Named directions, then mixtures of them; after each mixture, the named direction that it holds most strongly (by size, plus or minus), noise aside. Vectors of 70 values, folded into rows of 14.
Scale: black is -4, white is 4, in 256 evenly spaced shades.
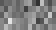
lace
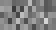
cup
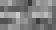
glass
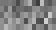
lace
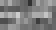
glass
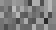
cup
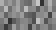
lace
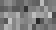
lace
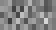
cup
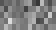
lace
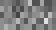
cup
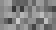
cup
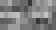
glass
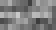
glass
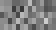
cup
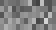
lace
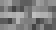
glass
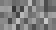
cup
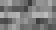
glass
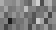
lace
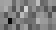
lace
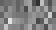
lace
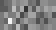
cup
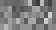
lace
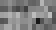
glass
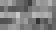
glass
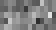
lace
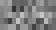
cup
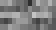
glass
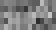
lace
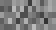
cup
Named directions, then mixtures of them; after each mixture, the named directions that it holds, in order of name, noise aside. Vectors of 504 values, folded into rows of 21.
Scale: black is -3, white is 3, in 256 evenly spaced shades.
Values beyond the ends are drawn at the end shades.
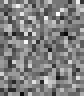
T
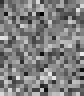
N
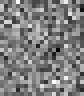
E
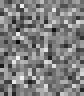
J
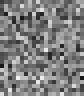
J, N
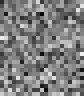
N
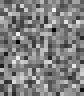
J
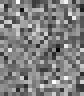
E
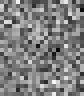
E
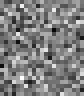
J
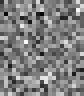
N, T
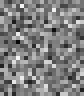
J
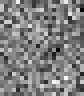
E
